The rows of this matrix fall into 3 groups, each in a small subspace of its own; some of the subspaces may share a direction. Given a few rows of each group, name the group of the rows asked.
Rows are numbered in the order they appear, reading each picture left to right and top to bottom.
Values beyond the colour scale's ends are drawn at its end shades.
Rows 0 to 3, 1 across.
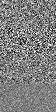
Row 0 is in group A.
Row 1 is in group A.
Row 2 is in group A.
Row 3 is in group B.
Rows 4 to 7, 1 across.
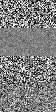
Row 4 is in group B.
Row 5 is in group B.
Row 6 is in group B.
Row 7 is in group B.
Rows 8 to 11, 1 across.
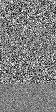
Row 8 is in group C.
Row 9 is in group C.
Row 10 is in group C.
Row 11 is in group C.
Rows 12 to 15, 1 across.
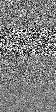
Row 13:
A
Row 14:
A
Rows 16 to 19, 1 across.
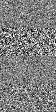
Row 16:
B
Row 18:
A
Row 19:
A
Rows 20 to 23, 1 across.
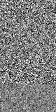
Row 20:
C
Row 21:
A
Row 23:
C
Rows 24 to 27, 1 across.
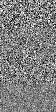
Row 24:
B
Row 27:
C
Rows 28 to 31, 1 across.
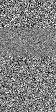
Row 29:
C
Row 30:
C
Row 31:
A
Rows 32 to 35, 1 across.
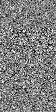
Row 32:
C
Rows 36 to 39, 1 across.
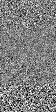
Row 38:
C
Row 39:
B
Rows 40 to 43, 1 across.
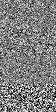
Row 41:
C
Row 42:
B
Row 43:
C
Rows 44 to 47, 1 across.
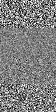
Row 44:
C
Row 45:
A
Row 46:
B
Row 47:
A
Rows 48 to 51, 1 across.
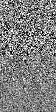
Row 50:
C
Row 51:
C
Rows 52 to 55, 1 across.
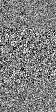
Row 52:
B
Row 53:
C
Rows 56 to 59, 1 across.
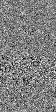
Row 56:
B
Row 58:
A
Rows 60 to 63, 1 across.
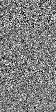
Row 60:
B
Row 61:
B
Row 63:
C
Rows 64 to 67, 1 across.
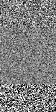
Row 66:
C
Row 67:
A
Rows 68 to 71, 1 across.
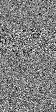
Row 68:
C
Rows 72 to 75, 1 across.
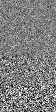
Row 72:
B
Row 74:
A
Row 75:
C
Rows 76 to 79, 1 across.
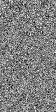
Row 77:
B
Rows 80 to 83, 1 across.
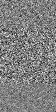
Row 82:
A
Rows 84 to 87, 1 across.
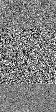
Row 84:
C
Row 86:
A
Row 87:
B
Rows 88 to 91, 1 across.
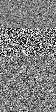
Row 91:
B
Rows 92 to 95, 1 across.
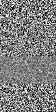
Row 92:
C
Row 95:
A
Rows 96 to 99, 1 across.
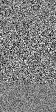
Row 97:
B
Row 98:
C
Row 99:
B
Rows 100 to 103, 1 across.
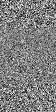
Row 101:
B
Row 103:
A
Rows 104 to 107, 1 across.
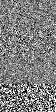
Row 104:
B
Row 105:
B
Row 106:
B
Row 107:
A
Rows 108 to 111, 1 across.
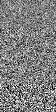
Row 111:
C
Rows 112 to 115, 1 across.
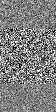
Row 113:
C
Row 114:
C
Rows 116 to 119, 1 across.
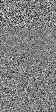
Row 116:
B
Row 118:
A
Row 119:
A
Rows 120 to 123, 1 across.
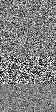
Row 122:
B
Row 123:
B
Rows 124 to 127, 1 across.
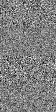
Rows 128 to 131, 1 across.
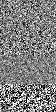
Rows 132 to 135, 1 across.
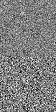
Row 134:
A
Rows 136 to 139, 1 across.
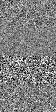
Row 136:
C
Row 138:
C
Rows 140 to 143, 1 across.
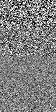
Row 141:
B
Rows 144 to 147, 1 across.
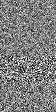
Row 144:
B
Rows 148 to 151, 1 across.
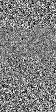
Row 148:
B
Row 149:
C
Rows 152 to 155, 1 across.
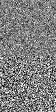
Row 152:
B
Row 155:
A
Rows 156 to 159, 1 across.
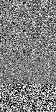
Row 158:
B
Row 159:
C
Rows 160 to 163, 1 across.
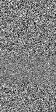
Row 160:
C
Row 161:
A
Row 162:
B
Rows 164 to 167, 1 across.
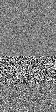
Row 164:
B
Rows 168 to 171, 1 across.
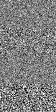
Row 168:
A
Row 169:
C
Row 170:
B
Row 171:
A
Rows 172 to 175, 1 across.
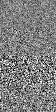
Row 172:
C
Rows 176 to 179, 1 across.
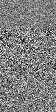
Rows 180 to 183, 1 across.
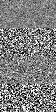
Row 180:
C
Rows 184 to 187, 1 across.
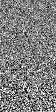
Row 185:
A
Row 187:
A
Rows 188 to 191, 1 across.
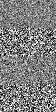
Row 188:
B
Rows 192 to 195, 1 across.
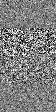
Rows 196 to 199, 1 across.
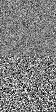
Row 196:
A
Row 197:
C
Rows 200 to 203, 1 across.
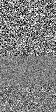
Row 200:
B
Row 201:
C
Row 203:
B
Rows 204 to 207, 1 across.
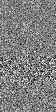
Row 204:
A
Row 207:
C
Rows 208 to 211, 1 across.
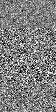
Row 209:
B
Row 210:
C
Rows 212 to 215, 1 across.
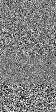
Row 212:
C
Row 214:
B
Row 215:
B
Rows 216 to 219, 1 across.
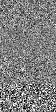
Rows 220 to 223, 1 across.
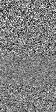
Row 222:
A
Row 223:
C
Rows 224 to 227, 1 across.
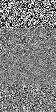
